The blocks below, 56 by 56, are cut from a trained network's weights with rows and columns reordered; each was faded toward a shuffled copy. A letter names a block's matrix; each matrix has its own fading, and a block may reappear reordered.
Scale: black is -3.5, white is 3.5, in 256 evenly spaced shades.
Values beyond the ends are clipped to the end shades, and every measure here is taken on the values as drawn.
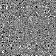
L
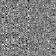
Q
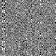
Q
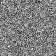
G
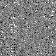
L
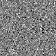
L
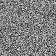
G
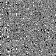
L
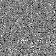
L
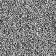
G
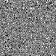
L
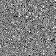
L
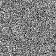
G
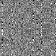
Q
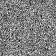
G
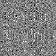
Q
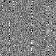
Q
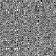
Q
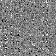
L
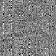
Q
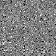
L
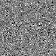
L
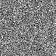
G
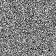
G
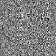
Q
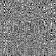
Q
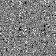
L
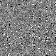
L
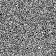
G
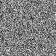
G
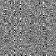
Q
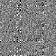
Q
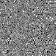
L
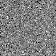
L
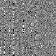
Q
